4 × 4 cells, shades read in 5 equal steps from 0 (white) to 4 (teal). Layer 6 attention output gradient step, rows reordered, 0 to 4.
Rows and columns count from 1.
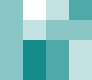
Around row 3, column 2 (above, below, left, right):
1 4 2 3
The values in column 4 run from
1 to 3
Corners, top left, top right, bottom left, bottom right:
2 3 2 1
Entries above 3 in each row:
0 0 1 1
